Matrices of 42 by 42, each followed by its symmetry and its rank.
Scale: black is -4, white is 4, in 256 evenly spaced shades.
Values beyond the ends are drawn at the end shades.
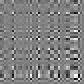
symmetric, rank two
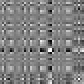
symmetric, rank two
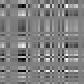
neither, rank one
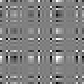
symmetric, rank one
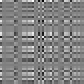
neither, rank one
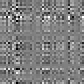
antisymmetric, rank two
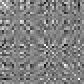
symmetric, rank three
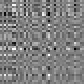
antisymmetric, rank two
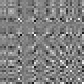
symmetric, rank three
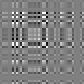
symmetric, rank one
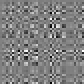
antisymmetric, rank two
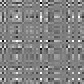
symmetric, rank two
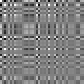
symmetric, rank one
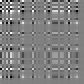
symmetric, rank one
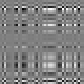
neither, rank one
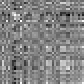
symmetric, rank three
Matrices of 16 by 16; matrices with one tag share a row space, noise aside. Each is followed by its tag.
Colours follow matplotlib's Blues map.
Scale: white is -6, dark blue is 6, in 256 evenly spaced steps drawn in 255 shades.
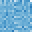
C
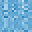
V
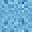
V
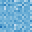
C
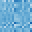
C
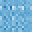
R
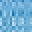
R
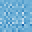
R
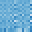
C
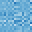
C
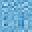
V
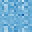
V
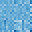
C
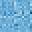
C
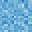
V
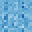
V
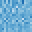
R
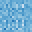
R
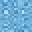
V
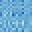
R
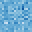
V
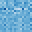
C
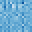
R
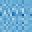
R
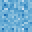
V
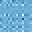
R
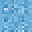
V
